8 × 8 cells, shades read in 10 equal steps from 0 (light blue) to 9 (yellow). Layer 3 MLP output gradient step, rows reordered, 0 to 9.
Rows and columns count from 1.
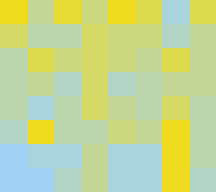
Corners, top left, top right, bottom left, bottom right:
9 7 0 2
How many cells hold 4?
11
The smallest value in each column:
0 0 1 3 1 1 1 2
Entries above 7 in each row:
3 0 0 0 0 2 1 1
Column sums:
26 29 27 40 32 28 47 30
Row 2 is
6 3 3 6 5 5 2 4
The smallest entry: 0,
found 3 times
